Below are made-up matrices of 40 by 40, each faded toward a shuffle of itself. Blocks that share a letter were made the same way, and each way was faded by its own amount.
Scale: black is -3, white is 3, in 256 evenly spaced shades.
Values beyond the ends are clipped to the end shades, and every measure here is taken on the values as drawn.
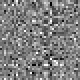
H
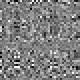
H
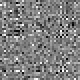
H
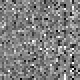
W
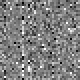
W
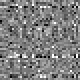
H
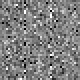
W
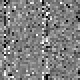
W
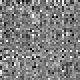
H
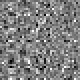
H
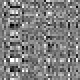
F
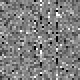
W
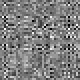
F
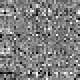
H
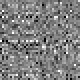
H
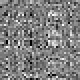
H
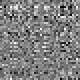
H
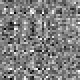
H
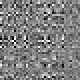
F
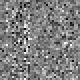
W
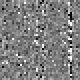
W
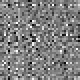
H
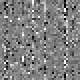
W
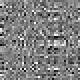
H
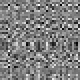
F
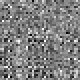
H
